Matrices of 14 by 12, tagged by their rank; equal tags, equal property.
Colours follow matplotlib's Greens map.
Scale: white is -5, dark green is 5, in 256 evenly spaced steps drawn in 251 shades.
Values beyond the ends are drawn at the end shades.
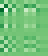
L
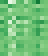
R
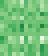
R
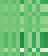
L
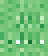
R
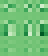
L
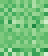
R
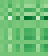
L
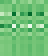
L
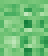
R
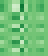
L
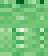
R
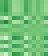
L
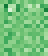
R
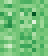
R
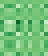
L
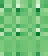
L
